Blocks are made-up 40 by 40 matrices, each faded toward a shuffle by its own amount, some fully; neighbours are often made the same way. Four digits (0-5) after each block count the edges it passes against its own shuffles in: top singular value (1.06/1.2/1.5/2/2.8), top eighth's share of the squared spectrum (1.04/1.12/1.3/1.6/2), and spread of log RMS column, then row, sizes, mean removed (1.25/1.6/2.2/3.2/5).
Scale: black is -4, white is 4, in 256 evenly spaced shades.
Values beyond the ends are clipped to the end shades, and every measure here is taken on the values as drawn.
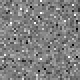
0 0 0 0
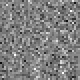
2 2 1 0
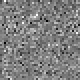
2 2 0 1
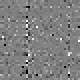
4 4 2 1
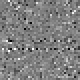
2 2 1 2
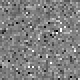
0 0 0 0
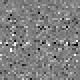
2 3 1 2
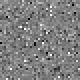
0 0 0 0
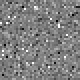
0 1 0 0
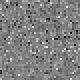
0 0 0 0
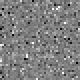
0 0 0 0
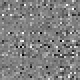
2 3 2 3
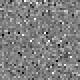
1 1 0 1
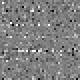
2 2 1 2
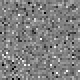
2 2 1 0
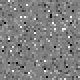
0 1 0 0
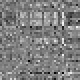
4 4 2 3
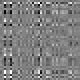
5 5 3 3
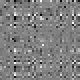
4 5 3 3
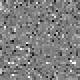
2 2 0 0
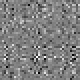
4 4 2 2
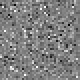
2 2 1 0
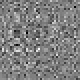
4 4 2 2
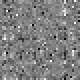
3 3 2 1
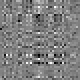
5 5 3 3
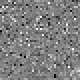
2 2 0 0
